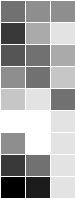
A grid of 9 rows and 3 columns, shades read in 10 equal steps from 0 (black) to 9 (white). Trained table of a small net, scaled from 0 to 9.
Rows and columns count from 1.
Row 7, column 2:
9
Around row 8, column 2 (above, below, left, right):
9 1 2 8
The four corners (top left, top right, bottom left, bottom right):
4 5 0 8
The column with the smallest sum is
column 1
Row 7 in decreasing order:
9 8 5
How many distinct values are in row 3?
3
